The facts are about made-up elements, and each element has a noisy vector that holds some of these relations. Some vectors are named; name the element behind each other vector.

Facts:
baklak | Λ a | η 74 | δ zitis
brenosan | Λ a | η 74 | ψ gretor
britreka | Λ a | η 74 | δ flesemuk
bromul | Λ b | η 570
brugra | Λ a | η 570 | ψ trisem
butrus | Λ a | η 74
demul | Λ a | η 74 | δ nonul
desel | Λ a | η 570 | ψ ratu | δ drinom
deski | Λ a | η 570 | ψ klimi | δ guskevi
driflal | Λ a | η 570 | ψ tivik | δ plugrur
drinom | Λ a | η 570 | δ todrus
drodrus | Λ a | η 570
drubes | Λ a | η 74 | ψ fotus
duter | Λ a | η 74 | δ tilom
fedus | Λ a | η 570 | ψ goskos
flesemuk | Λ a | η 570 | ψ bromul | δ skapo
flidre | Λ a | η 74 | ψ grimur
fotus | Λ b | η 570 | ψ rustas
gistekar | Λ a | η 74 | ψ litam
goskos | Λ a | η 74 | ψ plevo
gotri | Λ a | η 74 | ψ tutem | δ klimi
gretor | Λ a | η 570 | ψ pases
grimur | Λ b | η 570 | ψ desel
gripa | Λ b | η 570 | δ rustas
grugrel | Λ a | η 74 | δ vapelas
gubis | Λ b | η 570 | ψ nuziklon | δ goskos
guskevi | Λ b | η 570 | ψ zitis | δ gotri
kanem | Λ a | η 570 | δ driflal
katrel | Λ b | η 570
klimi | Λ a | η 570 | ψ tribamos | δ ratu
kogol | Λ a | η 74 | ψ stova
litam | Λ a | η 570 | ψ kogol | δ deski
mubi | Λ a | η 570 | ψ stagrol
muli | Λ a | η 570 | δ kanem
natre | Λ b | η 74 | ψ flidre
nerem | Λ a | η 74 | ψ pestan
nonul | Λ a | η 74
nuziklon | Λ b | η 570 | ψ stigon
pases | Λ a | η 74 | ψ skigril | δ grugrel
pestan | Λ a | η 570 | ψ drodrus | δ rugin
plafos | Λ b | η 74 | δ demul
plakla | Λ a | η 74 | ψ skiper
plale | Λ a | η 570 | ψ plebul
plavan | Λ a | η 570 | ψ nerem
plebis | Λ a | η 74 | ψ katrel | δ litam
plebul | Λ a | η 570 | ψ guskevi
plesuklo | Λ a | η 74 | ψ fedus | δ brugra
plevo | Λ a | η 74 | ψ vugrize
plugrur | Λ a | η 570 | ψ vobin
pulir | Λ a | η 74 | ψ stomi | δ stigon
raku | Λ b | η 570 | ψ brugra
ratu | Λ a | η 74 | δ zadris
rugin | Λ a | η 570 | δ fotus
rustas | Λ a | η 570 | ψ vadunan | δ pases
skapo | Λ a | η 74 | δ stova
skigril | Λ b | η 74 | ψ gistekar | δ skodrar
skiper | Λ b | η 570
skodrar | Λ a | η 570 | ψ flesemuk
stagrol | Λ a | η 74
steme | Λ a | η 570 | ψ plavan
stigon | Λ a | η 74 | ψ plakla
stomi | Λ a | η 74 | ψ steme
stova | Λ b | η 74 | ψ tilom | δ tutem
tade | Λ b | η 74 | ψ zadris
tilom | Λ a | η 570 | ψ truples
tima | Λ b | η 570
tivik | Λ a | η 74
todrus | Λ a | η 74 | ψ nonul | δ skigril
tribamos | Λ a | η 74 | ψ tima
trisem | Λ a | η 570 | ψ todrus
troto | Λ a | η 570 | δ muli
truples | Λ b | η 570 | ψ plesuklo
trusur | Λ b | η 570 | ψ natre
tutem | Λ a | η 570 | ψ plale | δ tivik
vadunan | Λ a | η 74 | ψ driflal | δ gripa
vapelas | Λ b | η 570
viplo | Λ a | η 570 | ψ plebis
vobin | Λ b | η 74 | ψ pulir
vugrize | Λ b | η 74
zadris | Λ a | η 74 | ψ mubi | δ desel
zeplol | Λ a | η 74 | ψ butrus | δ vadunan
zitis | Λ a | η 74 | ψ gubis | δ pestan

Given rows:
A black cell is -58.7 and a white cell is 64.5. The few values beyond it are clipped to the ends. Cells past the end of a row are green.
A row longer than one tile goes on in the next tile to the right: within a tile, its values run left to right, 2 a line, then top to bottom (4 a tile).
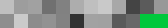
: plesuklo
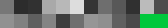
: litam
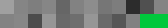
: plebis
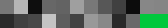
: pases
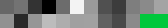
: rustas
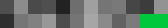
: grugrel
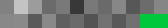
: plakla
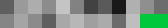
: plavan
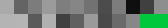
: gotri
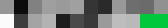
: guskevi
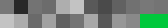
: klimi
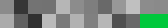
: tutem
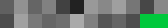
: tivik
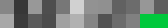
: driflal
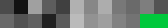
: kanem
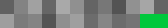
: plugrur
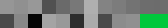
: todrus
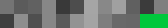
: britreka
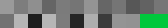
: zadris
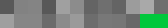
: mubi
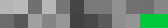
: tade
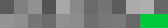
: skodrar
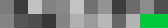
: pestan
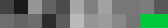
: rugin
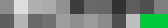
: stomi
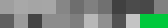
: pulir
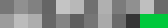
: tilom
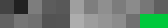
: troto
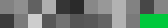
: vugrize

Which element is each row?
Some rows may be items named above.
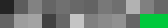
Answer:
drodrus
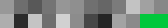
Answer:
grimur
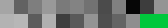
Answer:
gotri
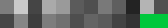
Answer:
gistekar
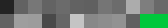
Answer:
drodrus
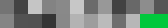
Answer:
pestan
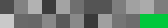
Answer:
plebul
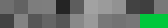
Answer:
baklak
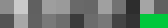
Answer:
kogol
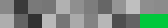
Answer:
tutem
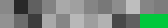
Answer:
flesemuk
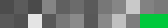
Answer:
vapelas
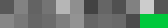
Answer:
gretor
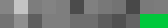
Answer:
brenosan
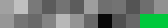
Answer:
flidre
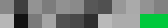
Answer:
gubis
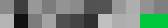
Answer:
gubis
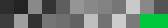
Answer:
drinom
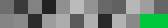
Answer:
desel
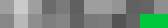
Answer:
plevo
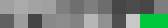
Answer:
pulir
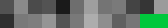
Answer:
grugrel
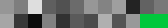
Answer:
zitis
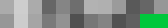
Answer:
goskos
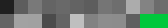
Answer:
drodrus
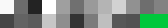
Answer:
stova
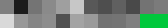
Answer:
deski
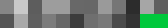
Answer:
kogol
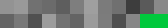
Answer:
zeplol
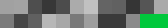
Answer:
vadunan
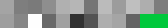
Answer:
truples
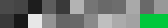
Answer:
gripa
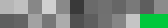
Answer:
vobin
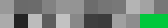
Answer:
fotus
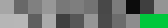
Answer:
gotri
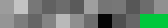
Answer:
flidre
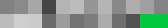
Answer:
fedus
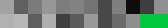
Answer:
gotri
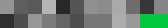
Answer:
plafos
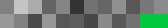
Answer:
stigon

